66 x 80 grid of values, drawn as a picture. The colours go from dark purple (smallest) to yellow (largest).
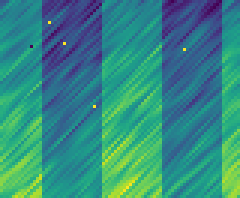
Slope: up to the bottom. Histogram: bell-shaped. Stripes: upright, repeating 2 times. Average level on the scale: 50%. Ninth with the highest average: bottom middle. Lone odd cells: 5, 4 higher and 1 lower than their neighbours. Ninth with the lowest average: top right.
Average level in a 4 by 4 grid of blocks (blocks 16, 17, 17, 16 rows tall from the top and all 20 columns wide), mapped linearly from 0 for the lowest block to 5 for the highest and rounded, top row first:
1010
2132
4343
5454
